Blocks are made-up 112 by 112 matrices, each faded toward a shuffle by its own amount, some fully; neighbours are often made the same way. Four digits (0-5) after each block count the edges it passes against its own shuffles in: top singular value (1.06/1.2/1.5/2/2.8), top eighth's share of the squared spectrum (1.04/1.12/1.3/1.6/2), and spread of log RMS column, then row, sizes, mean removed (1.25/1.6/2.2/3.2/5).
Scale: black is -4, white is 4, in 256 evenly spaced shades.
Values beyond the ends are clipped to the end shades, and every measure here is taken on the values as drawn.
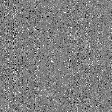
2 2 3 0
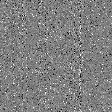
2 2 2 0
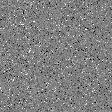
0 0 0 0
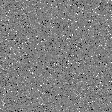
0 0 0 0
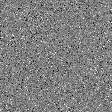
0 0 0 0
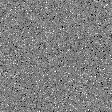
0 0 0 0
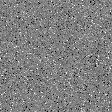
0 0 0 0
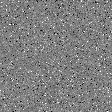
0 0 0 0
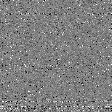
2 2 1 2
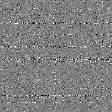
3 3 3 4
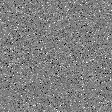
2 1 0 0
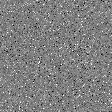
2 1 0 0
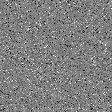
2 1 0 0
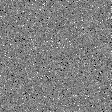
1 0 0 0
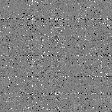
2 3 2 3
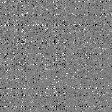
2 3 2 3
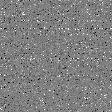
2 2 1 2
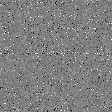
2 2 1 1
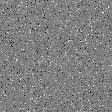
0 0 0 0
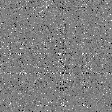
2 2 2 2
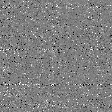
2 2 1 2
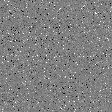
1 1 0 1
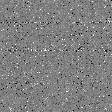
2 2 1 2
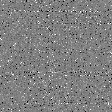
2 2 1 2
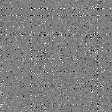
3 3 2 2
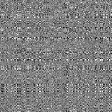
5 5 3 4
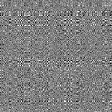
5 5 3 4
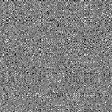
4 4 2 3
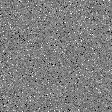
2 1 0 0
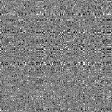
5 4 3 3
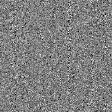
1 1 3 0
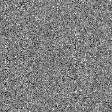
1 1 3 0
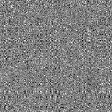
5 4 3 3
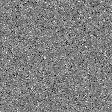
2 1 0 0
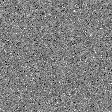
1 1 0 0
